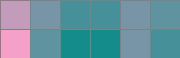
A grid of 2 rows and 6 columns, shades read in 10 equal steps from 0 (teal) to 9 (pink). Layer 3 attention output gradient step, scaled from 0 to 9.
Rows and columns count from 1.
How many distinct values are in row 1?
4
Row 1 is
7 4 2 2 4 3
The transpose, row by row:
7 9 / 4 3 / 2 0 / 2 0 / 4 4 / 3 2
